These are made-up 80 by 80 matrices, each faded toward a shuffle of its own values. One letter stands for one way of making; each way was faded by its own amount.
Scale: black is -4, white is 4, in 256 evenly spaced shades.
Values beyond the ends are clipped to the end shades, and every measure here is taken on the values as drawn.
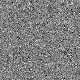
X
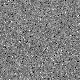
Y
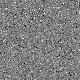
Y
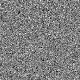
X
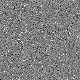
Y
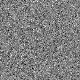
X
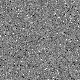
Y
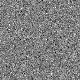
X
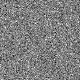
X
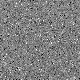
Y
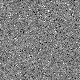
Y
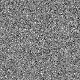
X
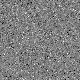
Y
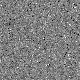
Y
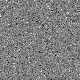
Y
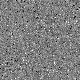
Y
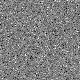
Y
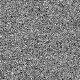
X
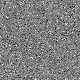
Y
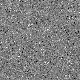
Y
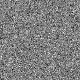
X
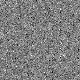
X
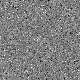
Y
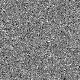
X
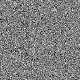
X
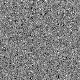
X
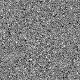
X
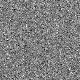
X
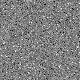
Y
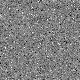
Y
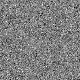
X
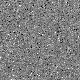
Y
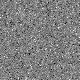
Y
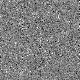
X
